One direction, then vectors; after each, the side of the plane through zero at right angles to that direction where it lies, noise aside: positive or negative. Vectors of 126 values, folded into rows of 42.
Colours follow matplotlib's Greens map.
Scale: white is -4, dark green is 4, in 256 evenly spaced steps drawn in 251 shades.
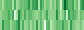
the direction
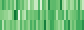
negative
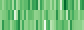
positive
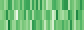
positive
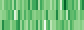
positive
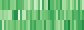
negative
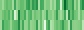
positive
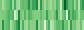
positive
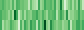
negative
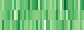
positive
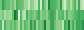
negative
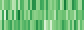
positive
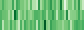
negative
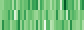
positive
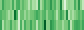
negative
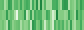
positive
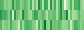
negative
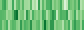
negative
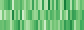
positive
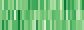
positive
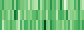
negative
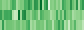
positive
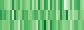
negative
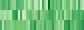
negative
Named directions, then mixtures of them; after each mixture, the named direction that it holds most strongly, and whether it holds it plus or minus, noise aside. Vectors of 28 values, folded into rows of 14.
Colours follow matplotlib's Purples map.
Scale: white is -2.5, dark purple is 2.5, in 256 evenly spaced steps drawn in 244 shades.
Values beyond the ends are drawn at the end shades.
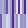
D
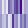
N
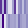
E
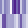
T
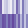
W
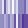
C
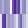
T, plus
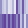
W, plus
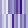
N, plus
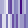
N, plus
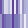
W, plus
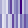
N, plus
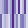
D, plus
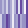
D, minus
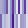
D, plus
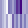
N, plus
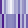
W, plus
